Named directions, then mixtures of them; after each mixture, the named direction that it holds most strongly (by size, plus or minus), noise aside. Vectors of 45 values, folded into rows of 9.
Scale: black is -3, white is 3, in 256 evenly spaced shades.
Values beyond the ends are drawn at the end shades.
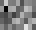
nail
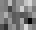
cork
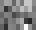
cork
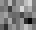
cork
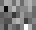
nail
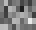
cork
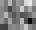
cork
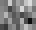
cork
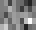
cork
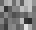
cork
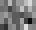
cork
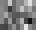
cork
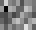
nail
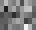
nail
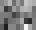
cork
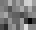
cork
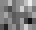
cork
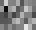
nail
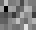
nail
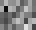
nail
